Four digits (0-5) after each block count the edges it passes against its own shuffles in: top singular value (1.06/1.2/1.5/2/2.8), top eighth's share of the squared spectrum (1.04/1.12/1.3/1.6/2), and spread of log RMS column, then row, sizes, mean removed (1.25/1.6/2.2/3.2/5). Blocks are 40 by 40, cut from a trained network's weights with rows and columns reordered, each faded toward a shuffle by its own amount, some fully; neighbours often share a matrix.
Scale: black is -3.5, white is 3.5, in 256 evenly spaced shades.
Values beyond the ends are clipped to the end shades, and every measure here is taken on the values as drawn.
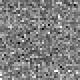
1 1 0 0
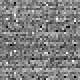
3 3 2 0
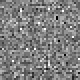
1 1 0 0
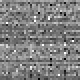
3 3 2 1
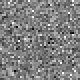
1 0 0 0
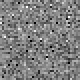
1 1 0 0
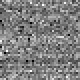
2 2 0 1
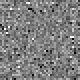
1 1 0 0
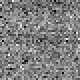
1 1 0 0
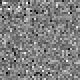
0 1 0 1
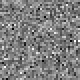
0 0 0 0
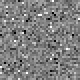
0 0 0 0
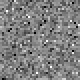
0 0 0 0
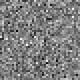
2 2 0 0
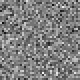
0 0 0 0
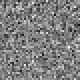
1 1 0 0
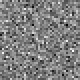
0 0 0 0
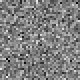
2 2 0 0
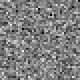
0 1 0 1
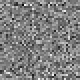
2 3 0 1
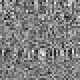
3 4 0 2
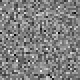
2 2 1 0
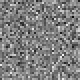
2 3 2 0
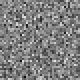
2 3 1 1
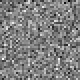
0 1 0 0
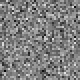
2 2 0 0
